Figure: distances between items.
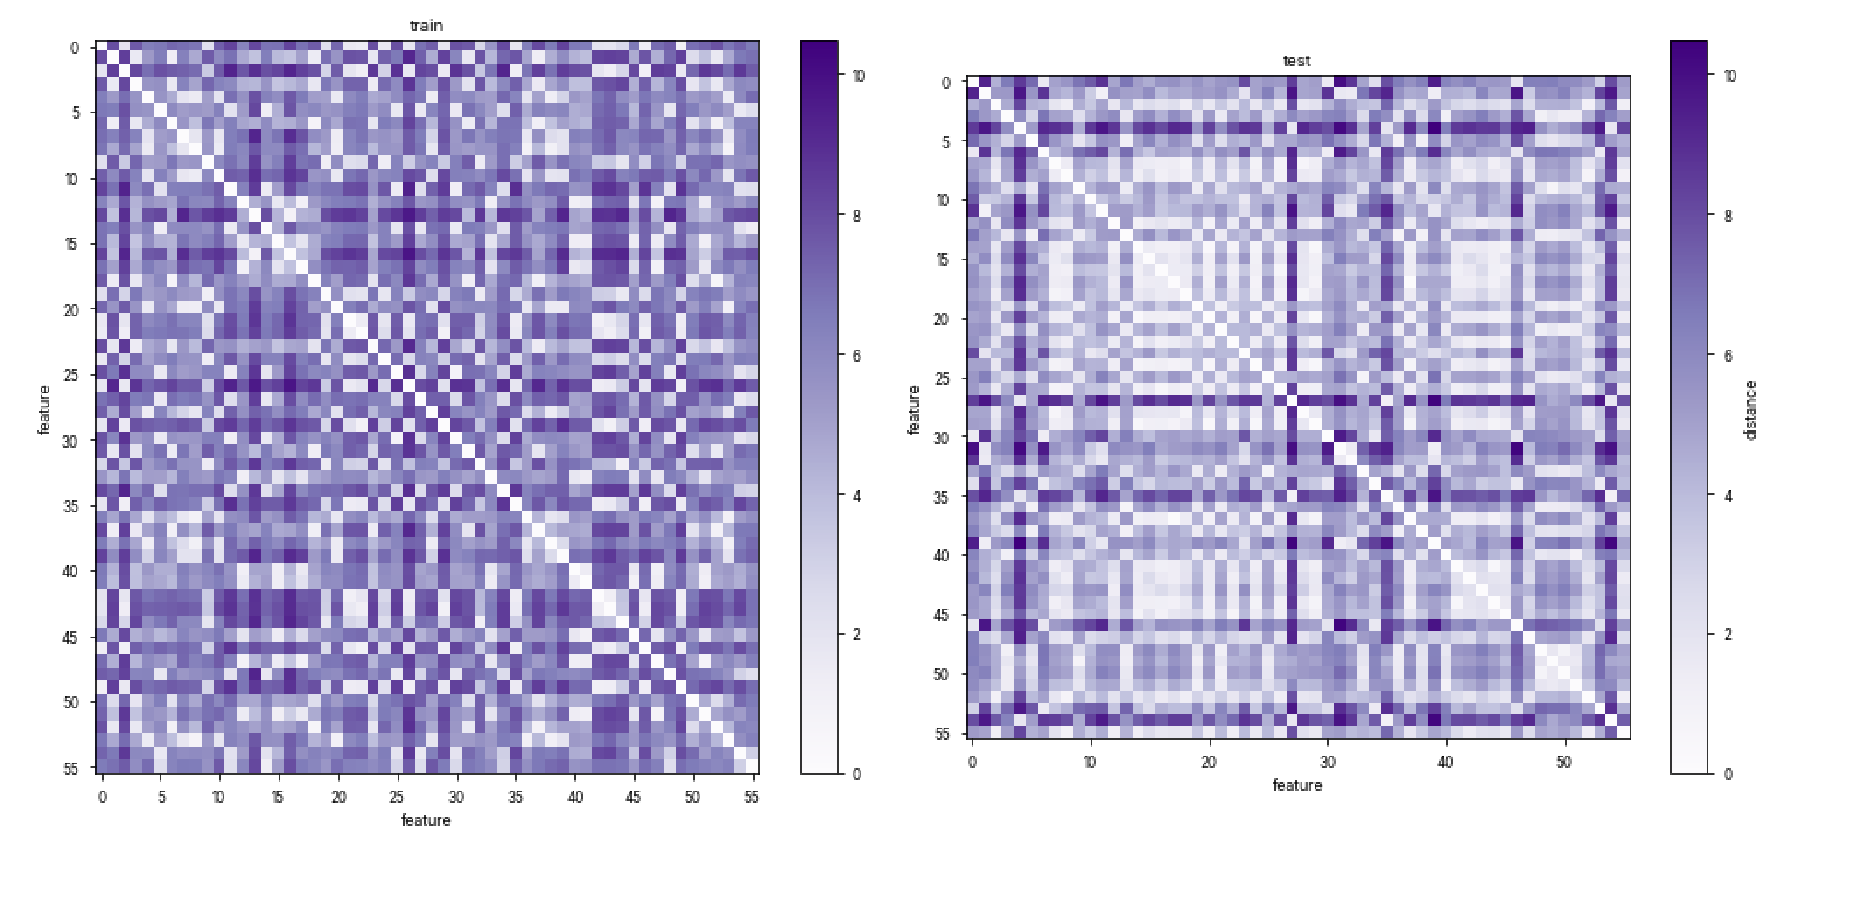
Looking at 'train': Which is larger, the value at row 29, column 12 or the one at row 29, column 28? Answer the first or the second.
the second
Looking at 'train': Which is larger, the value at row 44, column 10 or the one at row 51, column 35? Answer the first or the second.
the second
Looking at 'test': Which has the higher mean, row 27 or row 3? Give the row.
27
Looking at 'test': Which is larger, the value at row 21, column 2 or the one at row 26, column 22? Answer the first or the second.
the first
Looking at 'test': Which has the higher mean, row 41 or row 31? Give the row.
31
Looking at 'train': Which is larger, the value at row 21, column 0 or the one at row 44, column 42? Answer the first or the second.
the second
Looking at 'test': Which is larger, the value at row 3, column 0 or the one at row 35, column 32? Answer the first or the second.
the second
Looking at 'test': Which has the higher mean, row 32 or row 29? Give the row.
32
